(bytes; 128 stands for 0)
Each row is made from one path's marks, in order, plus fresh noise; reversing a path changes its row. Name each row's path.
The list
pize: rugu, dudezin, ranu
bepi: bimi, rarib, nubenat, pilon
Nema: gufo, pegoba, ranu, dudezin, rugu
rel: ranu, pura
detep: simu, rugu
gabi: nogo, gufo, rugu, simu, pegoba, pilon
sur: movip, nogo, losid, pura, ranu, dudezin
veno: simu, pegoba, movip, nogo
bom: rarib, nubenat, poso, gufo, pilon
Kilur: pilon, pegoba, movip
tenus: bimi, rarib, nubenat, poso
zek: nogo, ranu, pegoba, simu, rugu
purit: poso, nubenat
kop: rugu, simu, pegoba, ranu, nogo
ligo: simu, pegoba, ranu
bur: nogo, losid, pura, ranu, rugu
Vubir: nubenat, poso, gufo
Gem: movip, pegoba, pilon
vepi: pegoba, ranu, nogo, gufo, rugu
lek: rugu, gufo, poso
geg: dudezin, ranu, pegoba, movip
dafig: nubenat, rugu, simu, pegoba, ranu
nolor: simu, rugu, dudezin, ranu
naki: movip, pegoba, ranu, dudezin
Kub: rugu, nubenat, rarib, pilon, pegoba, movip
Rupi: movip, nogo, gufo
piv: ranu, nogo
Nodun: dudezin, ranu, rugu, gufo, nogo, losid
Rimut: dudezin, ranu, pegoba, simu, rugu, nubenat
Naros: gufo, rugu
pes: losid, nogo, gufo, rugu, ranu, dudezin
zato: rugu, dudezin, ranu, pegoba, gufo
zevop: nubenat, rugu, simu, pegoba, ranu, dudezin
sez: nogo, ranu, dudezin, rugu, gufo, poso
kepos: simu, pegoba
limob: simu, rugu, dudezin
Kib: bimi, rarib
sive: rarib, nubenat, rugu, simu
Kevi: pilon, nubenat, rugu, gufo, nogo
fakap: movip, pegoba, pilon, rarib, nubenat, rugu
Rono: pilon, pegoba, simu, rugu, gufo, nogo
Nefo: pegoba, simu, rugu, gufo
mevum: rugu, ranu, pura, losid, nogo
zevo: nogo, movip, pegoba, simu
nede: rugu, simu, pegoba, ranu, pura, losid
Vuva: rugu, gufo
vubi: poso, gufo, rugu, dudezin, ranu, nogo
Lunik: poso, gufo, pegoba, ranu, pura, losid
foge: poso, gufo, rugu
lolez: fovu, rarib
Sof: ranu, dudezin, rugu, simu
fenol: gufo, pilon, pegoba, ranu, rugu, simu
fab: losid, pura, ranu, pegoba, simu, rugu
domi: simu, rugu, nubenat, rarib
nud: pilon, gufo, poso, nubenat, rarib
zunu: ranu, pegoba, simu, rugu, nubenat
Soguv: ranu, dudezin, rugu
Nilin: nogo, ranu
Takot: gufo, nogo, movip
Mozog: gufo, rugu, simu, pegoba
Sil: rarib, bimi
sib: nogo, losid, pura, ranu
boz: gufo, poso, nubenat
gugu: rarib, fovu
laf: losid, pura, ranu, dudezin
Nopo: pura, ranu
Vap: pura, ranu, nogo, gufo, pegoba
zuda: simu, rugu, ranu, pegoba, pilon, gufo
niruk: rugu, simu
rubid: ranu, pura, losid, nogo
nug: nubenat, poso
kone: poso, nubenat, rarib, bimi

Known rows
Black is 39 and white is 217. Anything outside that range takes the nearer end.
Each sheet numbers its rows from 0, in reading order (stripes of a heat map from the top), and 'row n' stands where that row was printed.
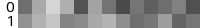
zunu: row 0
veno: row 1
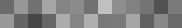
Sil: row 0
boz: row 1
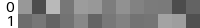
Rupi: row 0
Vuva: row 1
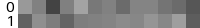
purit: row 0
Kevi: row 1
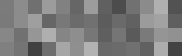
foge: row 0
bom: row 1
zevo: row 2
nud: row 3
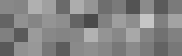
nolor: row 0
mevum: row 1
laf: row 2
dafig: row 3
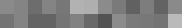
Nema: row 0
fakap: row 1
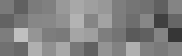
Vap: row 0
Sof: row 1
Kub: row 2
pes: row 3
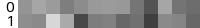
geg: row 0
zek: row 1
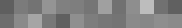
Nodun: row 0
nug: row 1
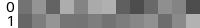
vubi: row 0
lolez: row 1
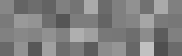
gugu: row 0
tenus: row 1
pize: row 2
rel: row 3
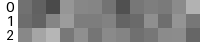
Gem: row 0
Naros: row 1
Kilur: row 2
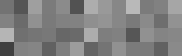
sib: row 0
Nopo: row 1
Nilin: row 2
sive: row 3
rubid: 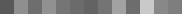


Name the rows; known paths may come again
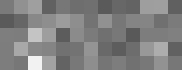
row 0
bom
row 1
niruk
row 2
detep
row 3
Vubir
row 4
fab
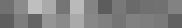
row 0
limob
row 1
piv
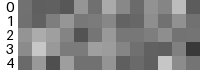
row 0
lek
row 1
Naros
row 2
ligo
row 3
Kub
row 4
Lunik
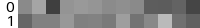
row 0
kone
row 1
Nodun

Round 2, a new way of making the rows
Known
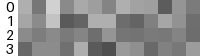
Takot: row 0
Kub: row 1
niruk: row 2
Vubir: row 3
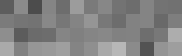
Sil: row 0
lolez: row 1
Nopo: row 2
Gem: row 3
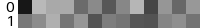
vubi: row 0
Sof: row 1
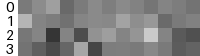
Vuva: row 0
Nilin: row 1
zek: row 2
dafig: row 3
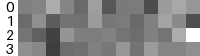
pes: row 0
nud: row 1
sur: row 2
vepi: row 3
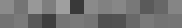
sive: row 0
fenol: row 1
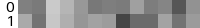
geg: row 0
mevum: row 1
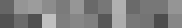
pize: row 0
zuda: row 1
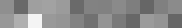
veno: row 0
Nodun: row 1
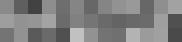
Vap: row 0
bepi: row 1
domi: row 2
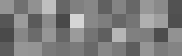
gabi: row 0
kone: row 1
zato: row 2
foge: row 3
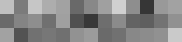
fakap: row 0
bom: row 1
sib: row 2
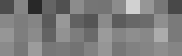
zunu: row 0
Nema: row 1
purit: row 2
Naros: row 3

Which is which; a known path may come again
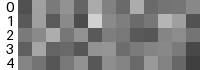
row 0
nolor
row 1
kone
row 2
Sof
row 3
Nefo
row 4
kop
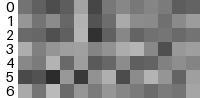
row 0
dafig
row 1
nug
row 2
zevop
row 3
Gem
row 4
Soguv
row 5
fab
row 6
Kilur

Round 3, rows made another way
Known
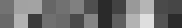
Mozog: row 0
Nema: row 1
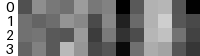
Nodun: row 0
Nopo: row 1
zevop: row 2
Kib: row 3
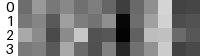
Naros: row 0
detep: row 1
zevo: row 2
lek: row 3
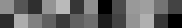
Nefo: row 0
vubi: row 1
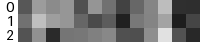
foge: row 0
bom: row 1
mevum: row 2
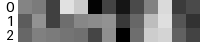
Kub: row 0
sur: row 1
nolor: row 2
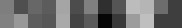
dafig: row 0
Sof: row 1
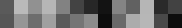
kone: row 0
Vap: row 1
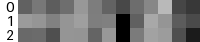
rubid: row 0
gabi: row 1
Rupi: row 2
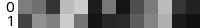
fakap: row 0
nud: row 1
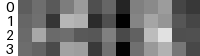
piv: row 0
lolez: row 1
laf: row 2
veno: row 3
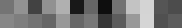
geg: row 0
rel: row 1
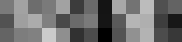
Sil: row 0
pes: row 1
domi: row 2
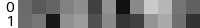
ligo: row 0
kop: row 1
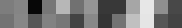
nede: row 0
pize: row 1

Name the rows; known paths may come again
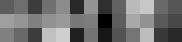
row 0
naki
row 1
gabi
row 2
fakap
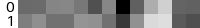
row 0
limob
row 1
sib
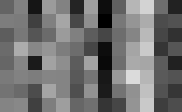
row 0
zato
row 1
Gem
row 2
rubid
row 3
Takot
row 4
vepi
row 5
Nilin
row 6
Vuva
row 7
niruk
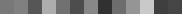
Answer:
lek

